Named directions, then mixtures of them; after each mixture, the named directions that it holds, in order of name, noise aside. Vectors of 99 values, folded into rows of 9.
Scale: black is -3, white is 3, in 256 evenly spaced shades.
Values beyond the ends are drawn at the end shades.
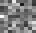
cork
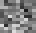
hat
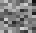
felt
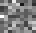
cork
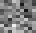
cork, hat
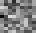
cork, hat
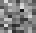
felt, hat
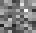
cork, hat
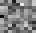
cork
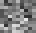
hat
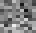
cork, hat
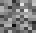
cork, hat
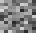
cork, felt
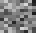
felt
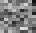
felt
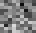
cork, hat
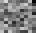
felt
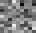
cork, hat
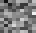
felt, hat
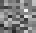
felt, hat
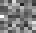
cork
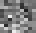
hat
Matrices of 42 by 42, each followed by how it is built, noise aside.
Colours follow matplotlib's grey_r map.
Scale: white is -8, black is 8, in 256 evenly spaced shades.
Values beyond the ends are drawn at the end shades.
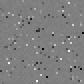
sparse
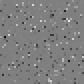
sparse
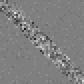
banded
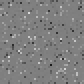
sparse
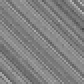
Toeplitz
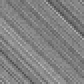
Toeplitz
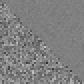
lower triangular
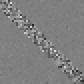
banded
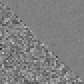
lower triangular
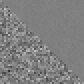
lower triangular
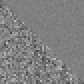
lower triangular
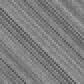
Toeplitz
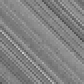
Toeplitz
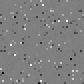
sparse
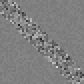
banded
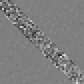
banded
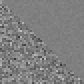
lower triangular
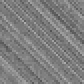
Toeplitz
